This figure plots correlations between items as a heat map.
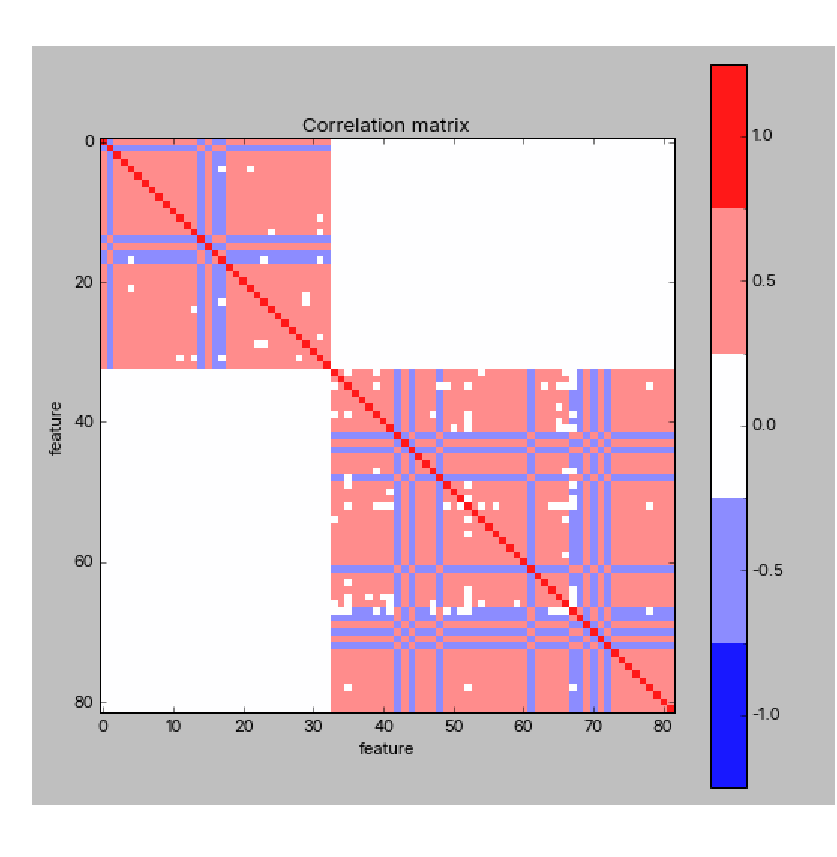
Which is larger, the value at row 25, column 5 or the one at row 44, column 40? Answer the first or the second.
the first
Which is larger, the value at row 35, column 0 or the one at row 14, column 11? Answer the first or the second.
the first
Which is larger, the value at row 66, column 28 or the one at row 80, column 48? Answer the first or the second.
the first
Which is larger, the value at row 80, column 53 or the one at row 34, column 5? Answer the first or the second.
the first
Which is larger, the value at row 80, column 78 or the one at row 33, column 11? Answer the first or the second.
the first
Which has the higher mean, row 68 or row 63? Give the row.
63
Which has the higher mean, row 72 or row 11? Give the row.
11
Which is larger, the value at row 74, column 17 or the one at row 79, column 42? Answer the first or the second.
the first
